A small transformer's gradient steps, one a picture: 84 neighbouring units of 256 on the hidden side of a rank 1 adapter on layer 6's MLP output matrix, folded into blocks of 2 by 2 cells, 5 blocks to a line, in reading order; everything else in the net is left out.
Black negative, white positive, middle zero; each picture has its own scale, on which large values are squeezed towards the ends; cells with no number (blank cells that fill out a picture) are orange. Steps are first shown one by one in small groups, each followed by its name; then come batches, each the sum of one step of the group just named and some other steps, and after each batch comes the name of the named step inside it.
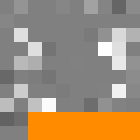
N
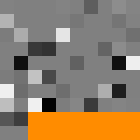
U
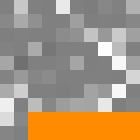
U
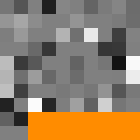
U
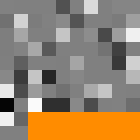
U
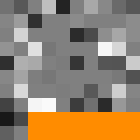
N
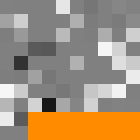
U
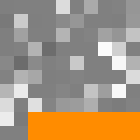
U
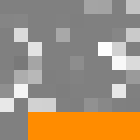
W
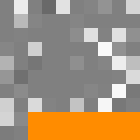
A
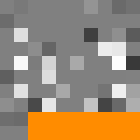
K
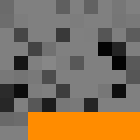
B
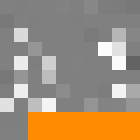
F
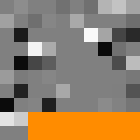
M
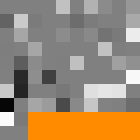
W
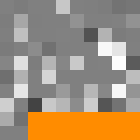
K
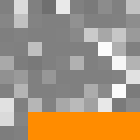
A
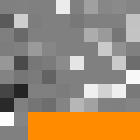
M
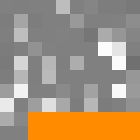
F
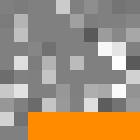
K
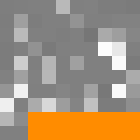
F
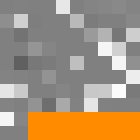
M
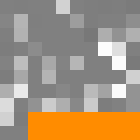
F
